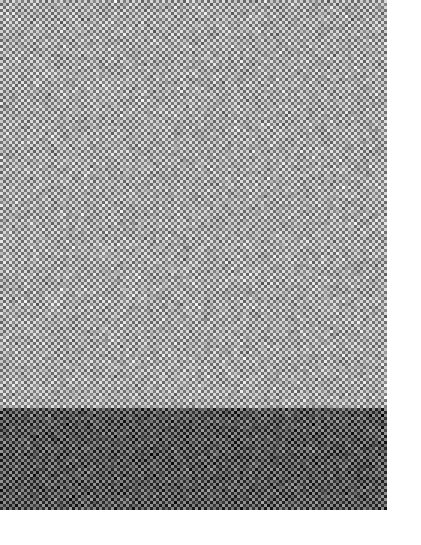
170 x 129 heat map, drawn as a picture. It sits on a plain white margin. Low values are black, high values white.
Average level on the scale: 60%. Grain: checkered. Seam: horizontal, 80% of the way down, the top part higher.
